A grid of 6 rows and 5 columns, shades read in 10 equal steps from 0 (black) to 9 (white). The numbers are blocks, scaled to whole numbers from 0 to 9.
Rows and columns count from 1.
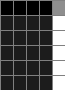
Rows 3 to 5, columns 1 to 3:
1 1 1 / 1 1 1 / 1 1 1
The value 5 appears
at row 1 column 5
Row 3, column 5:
9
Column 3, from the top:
0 1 1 1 1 1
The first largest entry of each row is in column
5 5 5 5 5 5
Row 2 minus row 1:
1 1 1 1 4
